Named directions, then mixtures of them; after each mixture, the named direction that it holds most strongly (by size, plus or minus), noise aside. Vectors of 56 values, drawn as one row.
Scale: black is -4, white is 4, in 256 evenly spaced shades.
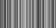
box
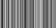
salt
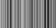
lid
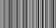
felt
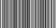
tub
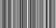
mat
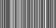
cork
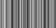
mat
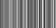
felt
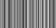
felt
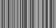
salt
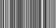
cork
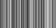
lid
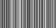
cork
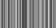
salt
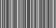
tub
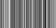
cork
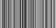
mat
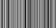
salt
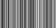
salt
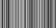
cork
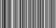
mat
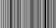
lid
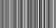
felt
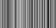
cork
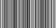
tub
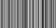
felt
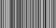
cork
